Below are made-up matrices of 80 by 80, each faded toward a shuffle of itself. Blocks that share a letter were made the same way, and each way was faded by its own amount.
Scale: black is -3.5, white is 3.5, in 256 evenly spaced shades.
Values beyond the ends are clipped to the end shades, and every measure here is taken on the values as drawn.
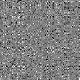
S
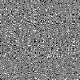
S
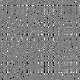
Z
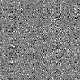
S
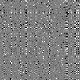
Z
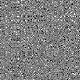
S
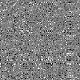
S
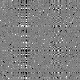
Z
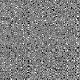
S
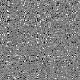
S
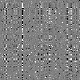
Z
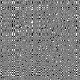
Z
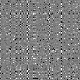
Z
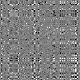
Z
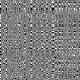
Z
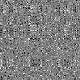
S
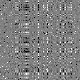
Z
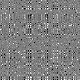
Z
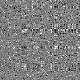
S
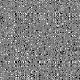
S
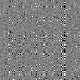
Z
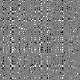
Z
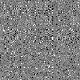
S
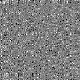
S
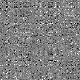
S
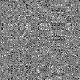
S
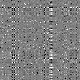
Z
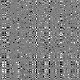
Z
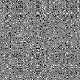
S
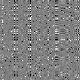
Z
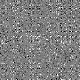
S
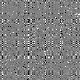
Z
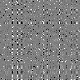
Z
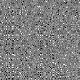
S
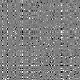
Z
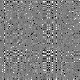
Z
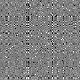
Z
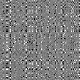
Z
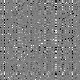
Z
